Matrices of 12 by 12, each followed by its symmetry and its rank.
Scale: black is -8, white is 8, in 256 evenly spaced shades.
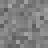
antisymmetric, full rank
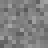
antisymmetric, full rank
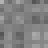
symmetric, rank two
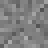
antisymmetric, full rank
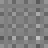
symmetric, rank one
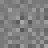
symmetric, rank two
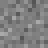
antisymmetric, full rank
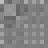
symmetric, rank two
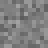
antisymmetric, full rank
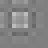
symmetric, rank one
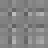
symmetric, rank one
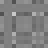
symmetric, rank one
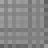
symmetric, rank one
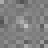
symmetric, rank two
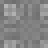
symmetric, rank two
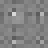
symmetric, rank two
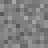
antisymmetric, full rank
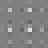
symmetric, rank one
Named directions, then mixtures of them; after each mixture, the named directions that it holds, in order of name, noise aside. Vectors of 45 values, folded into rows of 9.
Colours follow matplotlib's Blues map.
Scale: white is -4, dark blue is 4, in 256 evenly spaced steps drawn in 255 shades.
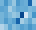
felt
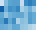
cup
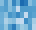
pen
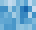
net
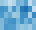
net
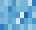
felt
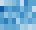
cup, net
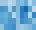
net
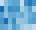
cup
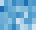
cup, pen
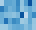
cup, felt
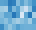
felt, net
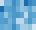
cup, pen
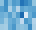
felt, pen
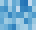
net, pen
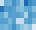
cup, pen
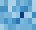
felt, net
